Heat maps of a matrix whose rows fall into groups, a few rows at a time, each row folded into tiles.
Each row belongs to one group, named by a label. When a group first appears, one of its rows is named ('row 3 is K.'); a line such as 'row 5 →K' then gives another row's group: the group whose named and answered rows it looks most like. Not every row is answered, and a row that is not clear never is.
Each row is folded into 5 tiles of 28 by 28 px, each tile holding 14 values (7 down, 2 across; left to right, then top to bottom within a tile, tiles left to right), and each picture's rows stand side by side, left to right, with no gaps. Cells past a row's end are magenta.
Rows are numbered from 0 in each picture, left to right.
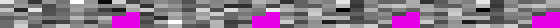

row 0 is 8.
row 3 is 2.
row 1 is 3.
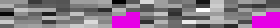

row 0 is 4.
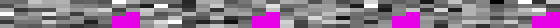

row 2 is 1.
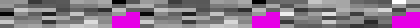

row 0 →4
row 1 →4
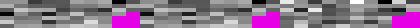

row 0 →4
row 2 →8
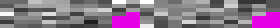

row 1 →1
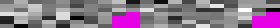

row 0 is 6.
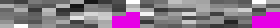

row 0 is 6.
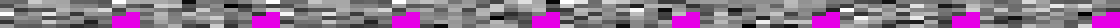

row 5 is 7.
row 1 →3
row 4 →1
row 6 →3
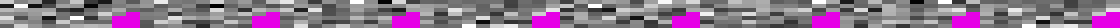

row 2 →8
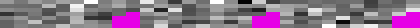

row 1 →8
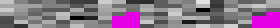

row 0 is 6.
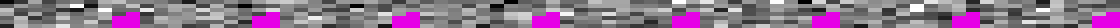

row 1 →3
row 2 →1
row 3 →6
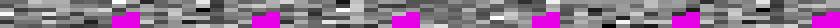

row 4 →7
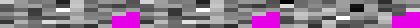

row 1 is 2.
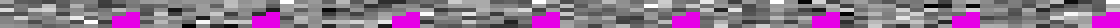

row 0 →3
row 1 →7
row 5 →8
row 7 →6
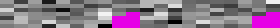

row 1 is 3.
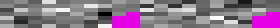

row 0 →1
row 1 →3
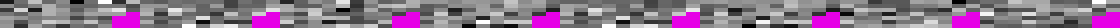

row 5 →7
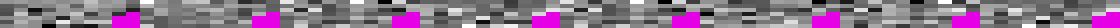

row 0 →7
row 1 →1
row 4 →8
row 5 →4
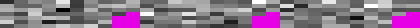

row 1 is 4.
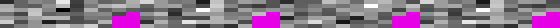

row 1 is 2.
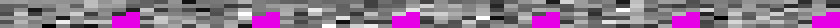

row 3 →6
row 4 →2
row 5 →3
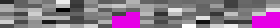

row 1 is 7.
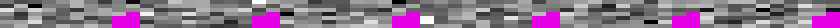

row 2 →4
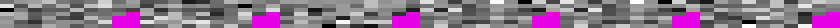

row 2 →7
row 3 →8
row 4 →8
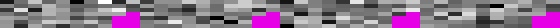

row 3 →1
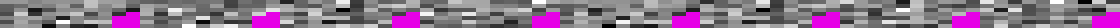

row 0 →7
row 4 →7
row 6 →2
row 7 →8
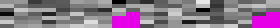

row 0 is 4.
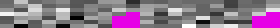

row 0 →6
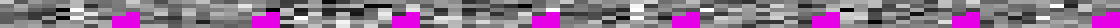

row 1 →1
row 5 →3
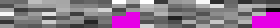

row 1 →1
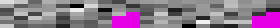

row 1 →7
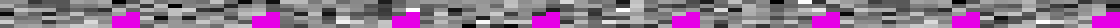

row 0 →4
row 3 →7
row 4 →2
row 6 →4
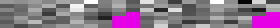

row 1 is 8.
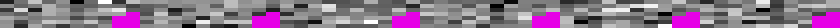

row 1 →7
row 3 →6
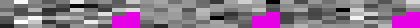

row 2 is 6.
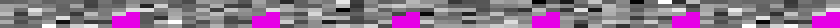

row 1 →3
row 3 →4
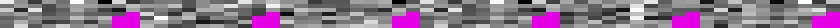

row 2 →4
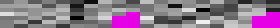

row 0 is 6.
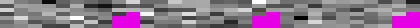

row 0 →3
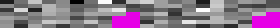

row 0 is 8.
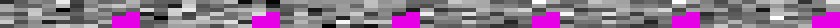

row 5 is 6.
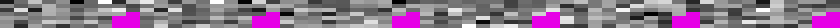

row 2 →4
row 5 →2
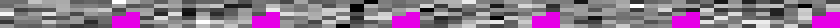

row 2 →6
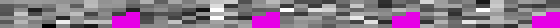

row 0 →7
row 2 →3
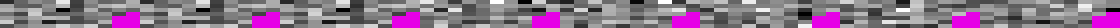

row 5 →1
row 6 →2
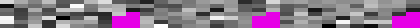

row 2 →7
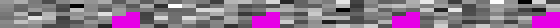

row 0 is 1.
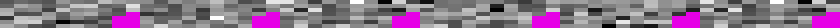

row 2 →8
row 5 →8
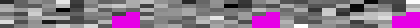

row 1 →3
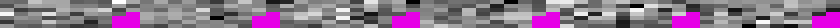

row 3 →6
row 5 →7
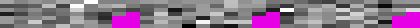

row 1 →7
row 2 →3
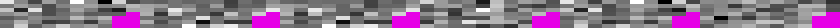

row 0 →8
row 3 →2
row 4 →8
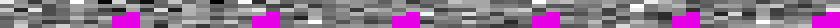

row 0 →8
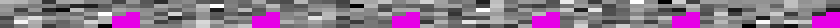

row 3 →2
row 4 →8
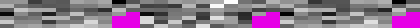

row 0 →4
